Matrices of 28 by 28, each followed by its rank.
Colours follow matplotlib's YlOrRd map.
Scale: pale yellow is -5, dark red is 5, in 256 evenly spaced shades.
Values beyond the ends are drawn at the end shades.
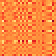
two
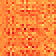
five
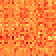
five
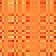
one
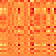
two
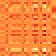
two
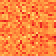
five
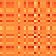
one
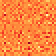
five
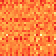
five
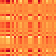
one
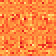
five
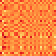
two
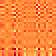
two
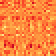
five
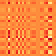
one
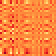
two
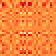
two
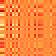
one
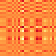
one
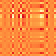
one
